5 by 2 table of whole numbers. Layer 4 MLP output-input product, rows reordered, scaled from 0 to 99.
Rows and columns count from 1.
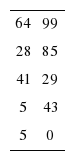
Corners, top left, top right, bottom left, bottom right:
64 99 5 0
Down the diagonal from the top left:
64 85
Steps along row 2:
up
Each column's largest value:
64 99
